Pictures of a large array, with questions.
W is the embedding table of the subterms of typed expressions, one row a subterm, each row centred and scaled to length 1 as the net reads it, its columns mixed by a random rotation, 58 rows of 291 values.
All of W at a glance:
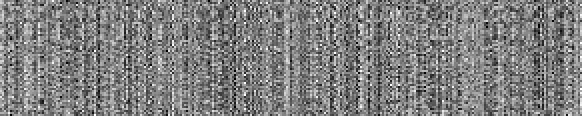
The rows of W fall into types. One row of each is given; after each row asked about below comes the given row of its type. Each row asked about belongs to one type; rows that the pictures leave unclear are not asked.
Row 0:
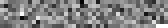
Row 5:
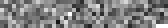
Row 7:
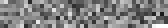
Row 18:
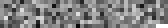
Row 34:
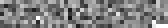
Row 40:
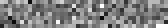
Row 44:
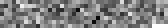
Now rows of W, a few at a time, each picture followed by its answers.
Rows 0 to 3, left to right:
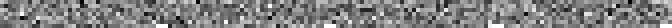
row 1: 40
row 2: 34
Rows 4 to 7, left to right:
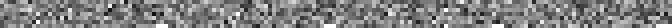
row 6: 7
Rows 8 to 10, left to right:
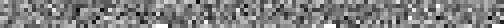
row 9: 40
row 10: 40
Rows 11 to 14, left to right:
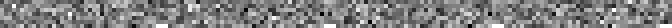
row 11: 5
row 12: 44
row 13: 44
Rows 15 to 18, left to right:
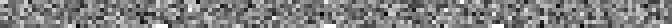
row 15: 7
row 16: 44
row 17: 7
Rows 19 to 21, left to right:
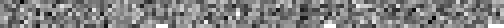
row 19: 18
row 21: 44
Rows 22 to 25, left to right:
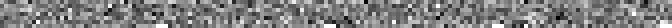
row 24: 40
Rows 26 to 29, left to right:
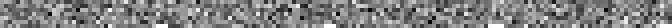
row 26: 7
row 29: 7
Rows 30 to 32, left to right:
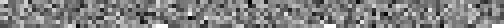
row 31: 0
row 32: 18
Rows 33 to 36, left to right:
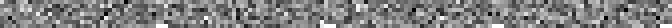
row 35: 44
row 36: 0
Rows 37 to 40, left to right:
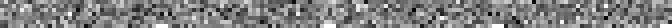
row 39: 44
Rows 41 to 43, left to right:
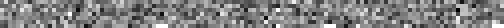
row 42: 7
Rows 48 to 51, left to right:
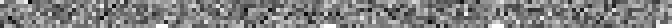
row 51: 34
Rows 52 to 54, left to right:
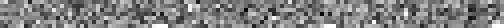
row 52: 7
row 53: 44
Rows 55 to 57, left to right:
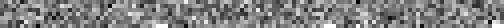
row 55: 18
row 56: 40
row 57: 18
